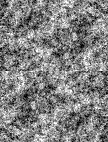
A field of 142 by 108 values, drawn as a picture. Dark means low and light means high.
Symmetry: a half turn. Average level on the scale: 50%. Grain: blotchy.
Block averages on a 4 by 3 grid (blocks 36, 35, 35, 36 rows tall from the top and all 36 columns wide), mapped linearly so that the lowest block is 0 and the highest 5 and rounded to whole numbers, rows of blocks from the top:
0 5 2 | 2 3 3 | 3 3 2 | 2 5 0
